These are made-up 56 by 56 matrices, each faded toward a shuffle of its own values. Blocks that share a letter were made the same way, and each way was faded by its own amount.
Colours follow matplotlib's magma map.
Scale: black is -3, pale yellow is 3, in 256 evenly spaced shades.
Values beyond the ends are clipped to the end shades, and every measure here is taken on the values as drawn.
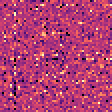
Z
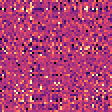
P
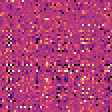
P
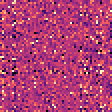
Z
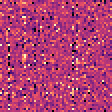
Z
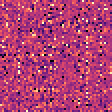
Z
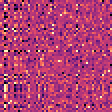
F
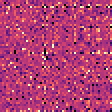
P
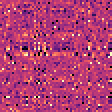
P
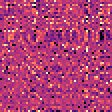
P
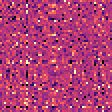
P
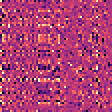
F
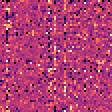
Z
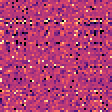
P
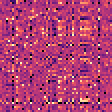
F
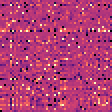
P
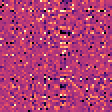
P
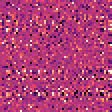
P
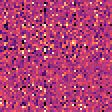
Z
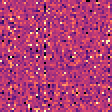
Z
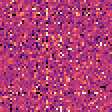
Z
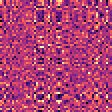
F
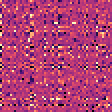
F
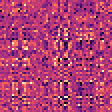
F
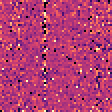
Z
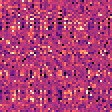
P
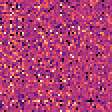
Z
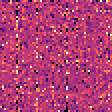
Z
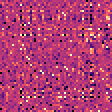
P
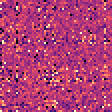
Z
